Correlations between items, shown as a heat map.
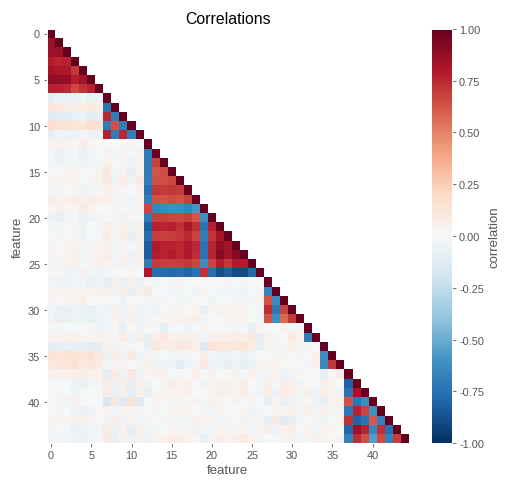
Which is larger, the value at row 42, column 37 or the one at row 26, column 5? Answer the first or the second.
the first
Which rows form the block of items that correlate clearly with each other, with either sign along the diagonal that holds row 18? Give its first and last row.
12 to 26
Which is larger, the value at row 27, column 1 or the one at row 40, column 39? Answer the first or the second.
the first
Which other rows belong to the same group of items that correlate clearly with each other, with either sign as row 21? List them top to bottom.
12, 13, 14, 15, 16, 17, 18, 19, 20, 22, 23, 24, 25, 26
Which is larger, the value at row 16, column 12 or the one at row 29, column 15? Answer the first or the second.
the second
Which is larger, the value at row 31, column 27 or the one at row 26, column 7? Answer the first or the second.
the first
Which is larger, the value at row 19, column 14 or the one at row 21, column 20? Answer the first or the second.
the second
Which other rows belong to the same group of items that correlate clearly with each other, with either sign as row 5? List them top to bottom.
0, 1, 2, 3, 4, 6
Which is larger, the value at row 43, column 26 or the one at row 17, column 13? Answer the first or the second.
the second
